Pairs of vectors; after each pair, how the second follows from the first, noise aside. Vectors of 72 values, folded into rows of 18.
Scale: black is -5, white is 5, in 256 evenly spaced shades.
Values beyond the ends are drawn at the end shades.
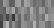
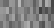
reversed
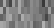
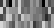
scaled up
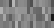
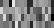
scaled up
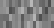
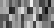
scaled up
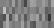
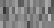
reversed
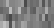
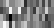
scaled up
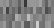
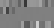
partly zeroed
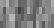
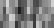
scaled up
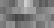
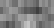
reversed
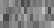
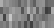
reversed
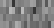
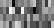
scaled up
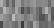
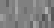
partly zeroed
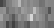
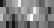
scaled up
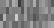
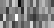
scaled up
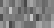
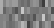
reversed
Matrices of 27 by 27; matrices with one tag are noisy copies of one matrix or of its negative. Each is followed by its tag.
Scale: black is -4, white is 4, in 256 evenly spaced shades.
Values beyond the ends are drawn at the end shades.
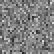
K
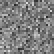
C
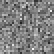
C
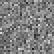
C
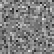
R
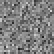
C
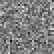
R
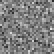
R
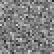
R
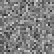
C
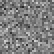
R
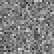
C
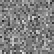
K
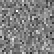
K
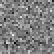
R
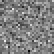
R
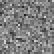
R
